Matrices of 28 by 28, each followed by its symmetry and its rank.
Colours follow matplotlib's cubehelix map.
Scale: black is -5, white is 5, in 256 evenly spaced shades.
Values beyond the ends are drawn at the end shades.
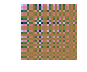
symmetric, rank one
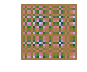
symmetric, rank one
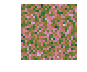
neither, full rank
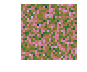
neither, full rank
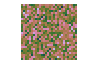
neither, full rank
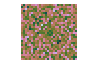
symmetric, full rank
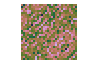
symmetric, full rank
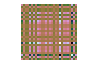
symmetric, rank one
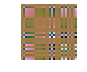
symmetric, rank one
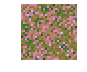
symmetric, full rank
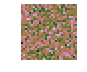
neither, full rank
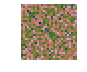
symmetric, full rank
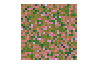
symmetric, full rank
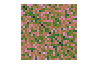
symmetric, full rank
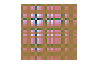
symmetric, rank one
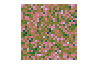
neither, full rank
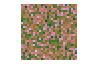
neither, full rank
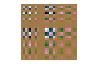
symmetric, rank one
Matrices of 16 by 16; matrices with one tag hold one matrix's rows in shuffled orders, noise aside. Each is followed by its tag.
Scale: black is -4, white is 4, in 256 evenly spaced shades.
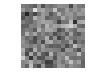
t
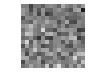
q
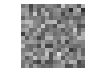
q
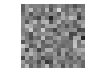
q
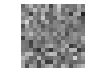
q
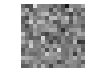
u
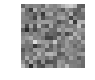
t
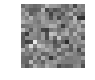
u
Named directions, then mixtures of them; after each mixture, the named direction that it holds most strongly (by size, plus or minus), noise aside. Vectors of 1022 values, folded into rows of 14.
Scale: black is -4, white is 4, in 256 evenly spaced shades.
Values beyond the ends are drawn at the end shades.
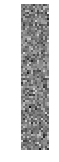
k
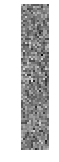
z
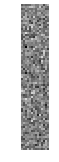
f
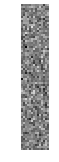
f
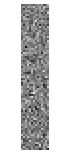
k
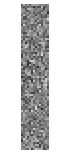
z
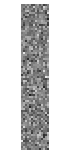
k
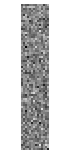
f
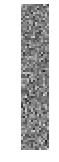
z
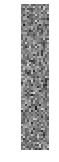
k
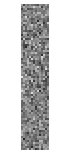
z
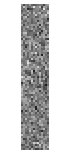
z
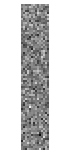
k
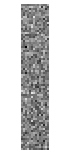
f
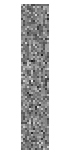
z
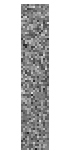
f
